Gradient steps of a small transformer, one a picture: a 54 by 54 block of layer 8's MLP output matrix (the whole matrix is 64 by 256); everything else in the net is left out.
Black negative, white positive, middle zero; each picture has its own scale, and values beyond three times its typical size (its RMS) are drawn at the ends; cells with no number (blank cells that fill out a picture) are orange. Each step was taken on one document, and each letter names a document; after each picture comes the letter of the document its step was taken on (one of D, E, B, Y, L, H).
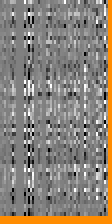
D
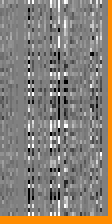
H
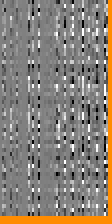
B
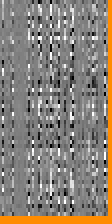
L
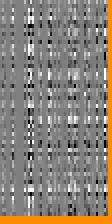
D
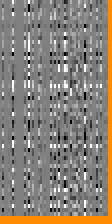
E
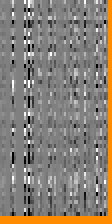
D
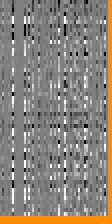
E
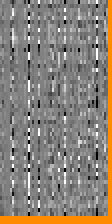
L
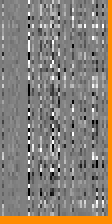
L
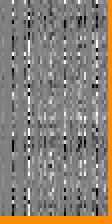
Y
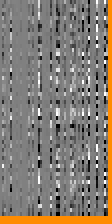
B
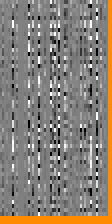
H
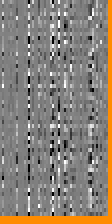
H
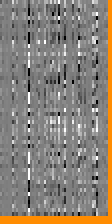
Y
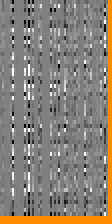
E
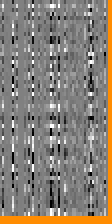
H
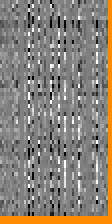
Y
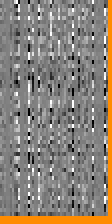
L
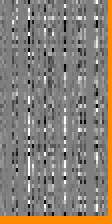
Y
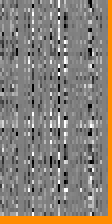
H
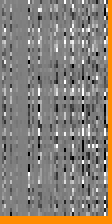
B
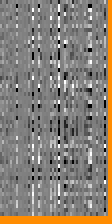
H
